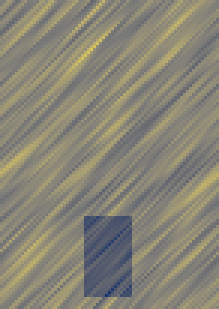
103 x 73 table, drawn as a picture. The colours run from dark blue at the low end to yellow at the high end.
In the bottom middle lies a patch that is lower than the rest. Streaks slant up to the right. The bottom middle is the ninth with the lowest average.
